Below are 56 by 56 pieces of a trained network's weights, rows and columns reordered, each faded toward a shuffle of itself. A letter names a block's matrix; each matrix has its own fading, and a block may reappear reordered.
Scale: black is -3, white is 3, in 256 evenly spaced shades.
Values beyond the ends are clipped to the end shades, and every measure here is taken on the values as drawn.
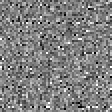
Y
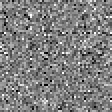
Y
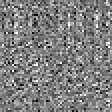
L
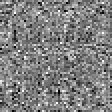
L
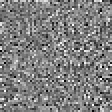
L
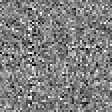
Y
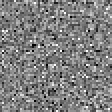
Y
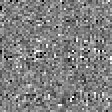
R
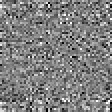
L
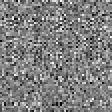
L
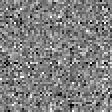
Y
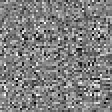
L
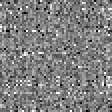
R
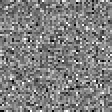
Y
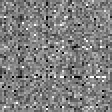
R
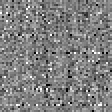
R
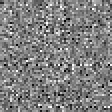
Y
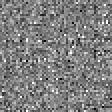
R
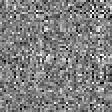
L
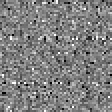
R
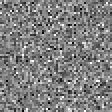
Y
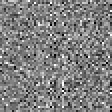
L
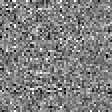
Y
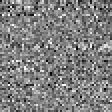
L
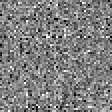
Y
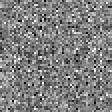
L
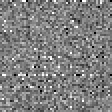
R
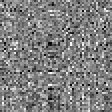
L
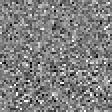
Y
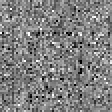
R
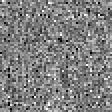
R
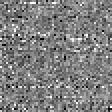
R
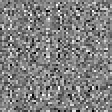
L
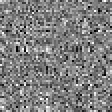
L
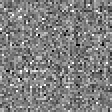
R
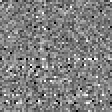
R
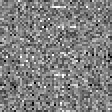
R
